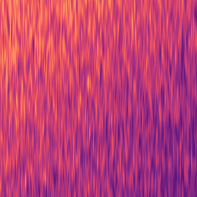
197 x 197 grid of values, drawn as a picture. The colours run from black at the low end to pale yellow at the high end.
Ninth with the lowest average: bottom right. Slope: up to the top left. Grain: streaks running down. Ninth with the highest average: top left.
